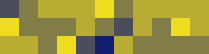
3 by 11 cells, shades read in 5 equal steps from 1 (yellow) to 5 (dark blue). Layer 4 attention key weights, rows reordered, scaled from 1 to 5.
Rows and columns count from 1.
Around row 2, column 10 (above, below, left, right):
2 3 3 2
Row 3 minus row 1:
-2 -1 1 -1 2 4 -1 1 1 1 1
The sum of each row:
25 27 31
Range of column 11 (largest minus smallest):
1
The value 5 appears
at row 3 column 6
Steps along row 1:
down down same same down up down same same same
